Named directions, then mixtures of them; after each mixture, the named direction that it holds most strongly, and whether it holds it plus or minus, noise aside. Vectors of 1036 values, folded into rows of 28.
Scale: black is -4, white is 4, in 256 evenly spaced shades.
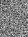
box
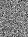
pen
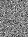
pen, plus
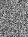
pen, plus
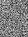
box, minus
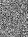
box, minus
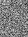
box, minus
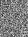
box, plus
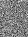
pen, minus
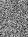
pen, minus
